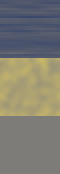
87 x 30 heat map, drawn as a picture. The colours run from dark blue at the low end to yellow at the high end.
The table splits into 3 rows of 1 panel. Panel 1,1: low, streaked across, faint in contrast. Panel 2,1: high, blotchy, faint in contrast. Panel 3,1: middling, flat.
